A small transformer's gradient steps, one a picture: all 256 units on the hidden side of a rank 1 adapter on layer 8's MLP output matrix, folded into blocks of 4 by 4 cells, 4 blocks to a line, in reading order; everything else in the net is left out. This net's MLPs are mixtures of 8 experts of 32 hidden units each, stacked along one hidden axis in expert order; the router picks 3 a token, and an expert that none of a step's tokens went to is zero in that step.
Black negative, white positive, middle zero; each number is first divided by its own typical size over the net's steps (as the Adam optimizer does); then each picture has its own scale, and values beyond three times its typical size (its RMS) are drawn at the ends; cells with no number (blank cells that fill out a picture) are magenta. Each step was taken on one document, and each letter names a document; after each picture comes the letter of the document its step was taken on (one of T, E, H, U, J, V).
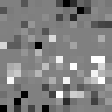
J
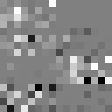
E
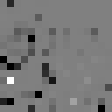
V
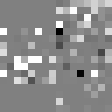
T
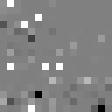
V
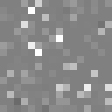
J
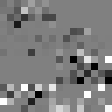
E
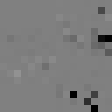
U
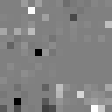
J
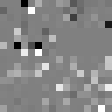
J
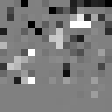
T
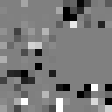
J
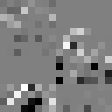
E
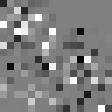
E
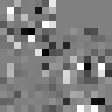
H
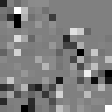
E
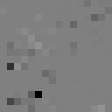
V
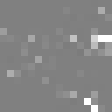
U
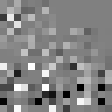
H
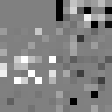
T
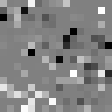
E
